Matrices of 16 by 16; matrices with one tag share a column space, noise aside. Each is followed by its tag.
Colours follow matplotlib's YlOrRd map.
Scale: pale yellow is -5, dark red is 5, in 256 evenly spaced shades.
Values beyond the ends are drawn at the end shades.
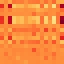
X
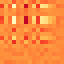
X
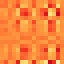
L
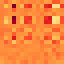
X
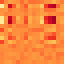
X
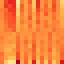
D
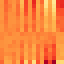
D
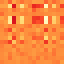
X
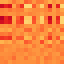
X
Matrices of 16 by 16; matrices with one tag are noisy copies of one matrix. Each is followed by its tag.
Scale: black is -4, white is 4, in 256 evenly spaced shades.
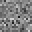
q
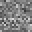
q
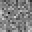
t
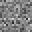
q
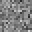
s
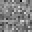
s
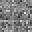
s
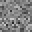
q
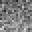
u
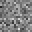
q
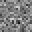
q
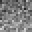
u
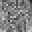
t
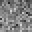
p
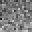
u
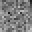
t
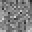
t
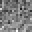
u
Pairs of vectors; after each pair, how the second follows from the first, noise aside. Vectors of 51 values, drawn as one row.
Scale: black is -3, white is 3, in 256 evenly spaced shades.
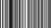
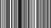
wrapped around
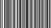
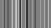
partly zeroed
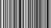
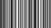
wrapped around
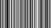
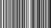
wrapped around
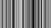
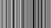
partly zeroed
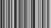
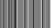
partly zeroed
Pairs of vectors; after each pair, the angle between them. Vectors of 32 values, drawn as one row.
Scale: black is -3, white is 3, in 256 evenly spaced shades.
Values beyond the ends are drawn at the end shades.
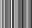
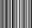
partly aligned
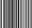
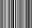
orthogonal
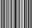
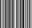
nearly opposite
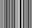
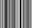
nearly parallel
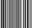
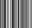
orthogonal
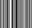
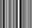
orthogonal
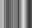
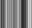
nearly opposite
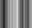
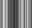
nearly opposite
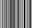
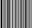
partly opposed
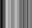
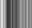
nearly opposite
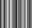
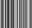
partly opposed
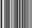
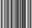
partly aligned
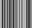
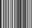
nearly opposite
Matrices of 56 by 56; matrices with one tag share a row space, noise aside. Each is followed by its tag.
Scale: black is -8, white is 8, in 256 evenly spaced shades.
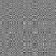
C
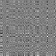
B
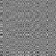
B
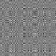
C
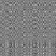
C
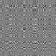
C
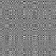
C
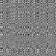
B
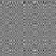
C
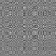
C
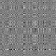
C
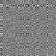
B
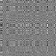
B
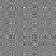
C
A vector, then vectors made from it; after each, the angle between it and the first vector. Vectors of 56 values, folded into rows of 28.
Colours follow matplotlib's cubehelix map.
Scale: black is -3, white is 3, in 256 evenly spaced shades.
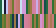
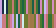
nearly opposite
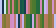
nearly opposite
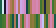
nearly parallel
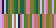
nearly opposite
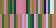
orthogonal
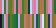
partly aligned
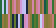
nearly parallel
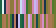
nearly parallel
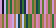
nearly opposite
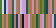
nearly parallel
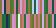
partly aligned
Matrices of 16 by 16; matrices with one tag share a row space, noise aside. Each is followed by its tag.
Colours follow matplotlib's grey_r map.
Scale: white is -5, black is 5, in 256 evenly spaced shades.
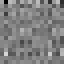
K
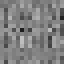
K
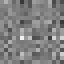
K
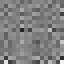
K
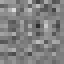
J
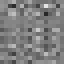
J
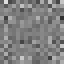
K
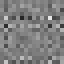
K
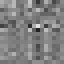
J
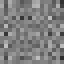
K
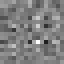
J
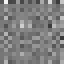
K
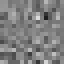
J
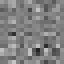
J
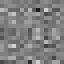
J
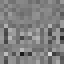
K
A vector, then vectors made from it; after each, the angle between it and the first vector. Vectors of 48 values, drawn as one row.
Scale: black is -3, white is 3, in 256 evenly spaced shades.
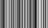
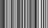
nearly parallel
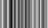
orthogonal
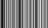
partly aligned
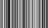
partly opposed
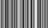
partly opposed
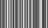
partly aligned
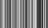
nearly opposite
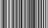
partly aligned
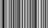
nearly parallel
